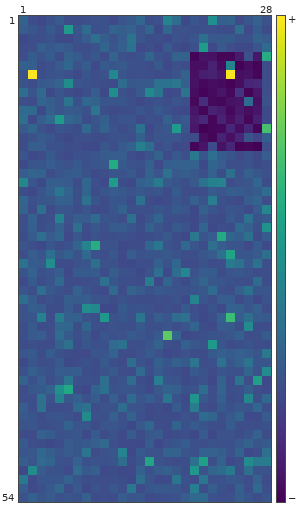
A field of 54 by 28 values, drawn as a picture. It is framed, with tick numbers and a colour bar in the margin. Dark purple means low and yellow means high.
Odd patch: lower, in the top right. Ninth with the lowest average: top right. Stripes: none. Roughest part: top right. Mirror symmetry: none.
